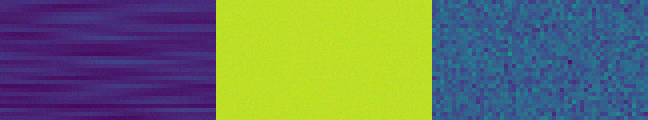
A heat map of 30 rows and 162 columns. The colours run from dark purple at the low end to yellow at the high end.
It is made of 1 by 3 panels. Panel 1,1: very low, streaked across, faint in contrast. Panel 1,2: very high, flat. Panel 1,3: low, fine-grained.
